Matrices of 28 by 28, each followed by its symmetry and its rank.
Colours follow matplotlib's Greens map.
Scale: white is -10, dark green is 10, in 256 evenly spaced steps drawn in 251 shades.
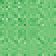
symmetric, rank three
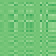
neither, rank one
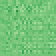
neither, rank five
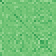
symmetric, rank five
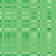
neither, rank one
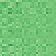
neither, rank three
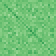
symmetric, rank five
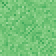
symmetric, full rank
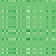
neither, rank one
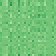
neither, rank three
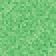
symmetric, full rank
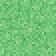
symmetric, full rank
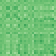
symmetric, rank three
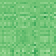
neither, rank three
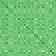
symmetric, rank five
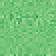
neither, rank five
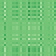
neither, rank one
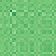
symmetric, rank three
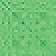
symmetric, rank five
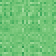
neither, rank three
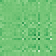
symmetric, rank three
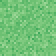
symmetric, full rank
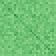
symmetric, rank five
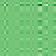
neither, rank one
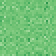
neither, rank five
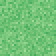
symmetric, full rank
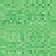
neither, rank five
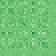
symmetric, rank three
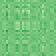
neither, rank three
